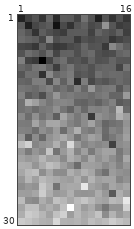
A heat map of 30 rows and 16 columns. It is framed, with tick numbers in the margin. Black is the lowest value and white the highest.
Histogram: bell-shaped. Slope: up to the bottom. Stripes: none. Grain: fine.
